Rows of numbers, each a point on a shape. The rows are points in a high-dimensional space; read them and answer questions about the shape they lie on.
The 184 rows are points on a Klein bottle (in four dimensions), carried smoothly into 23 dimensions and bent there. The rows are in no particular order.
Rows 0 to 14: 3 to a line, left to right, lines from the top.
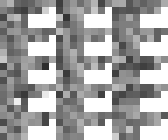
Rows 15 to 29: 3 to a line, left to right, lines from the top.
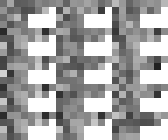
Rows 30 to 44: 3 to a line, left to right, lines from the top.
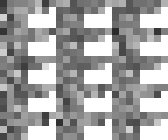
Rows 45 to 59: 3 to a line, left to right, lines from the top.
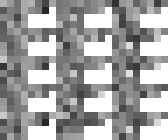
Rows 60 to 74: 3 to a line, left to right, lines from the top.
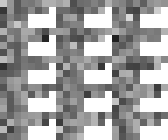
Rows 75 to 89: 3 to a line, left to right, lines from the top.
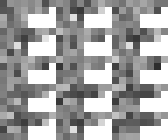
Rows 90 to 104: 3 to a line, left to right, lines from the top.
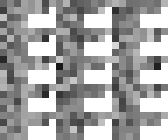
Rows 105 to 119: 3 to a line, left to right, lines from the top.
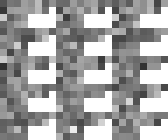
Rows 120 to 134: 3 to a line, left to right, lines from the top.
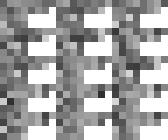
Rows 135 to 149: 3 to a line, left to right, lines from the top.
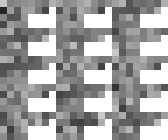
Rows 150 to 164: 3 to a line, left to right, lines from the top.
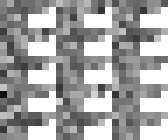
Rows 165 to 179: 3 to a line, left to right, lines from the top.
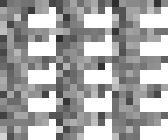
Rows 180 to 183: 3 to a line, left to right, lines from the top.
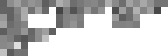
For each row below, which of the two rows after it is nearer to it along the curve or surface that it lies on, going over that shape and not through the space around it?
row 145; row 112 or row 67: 67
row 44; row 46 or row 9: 46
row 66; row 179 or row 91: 91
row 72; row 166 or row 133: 166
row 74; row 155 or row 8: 155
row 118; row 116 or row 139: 116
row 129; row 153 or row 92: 153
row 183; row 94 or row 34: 34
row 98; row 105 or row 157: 105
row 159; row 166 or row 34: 34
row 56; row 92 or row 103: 103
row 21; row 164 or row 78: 164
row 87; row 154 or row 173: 154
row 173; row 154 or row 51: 154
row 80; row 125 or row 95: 125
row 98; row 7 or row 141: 7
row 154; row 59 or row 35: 59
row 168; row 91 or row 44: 91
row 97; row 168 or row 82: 168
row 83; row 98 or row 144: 98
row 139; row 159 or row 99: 159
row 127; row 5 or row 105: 105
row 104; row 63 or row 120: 63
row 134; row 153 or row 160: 160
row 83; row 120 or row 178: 178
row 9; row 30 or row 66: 66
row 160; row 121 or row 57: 57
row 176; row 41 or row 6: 41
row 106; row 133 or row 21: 21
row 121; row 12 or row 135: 135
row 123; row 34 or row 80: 80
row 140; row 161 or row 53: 53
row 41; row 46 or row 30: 30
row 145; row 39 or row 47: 39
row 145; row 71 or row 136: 136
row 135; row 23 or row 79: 23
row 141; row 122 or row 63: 122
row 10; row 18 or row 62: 18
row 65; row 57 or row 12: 57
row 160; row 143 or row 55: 143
